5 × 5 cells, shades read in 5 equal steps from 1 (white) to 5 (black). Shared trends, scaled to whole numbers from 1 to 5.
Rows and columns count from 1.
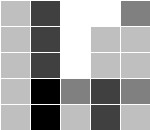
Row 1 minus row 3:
0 0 0 -1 1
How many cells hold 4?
5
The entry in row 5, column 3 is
2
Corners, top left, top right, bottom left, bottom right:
2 3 2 2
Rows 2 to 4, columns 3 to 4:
1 2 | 1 2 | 3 4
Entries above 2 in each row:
2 1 1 4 2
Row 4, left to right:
2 5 3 4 3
